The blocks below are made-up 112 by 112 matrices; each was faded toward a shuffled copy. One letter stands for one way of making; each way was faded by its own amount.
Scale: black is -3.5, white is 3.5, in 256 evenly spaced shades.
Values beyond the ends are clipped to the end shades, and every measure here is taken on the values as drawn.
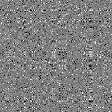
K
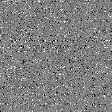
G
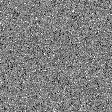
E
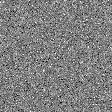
E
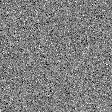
E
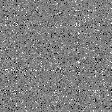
G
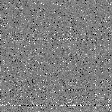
G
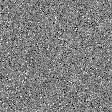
E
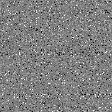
G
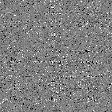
G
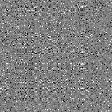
K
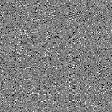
K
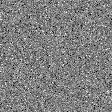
E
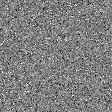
E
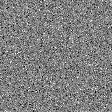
E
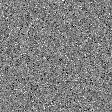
E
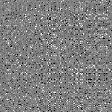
K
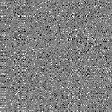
K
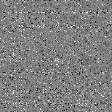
G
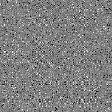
K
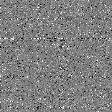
G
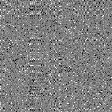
K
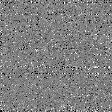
G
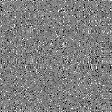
K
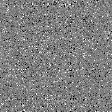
G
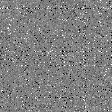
G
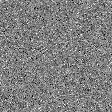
E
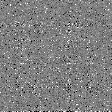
G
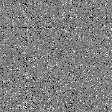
G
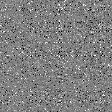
G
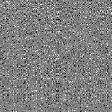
K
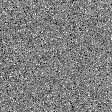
E
